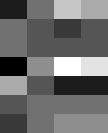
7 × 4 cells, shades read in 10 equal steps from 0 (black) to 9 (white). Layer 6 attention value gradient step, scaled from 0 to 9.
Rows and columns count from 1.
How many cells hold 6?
2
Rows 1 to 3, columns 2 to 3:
4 7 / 3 2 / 3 3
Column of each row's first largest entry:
3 1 1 3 1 2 3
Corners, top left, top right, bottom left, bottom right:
1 6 2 5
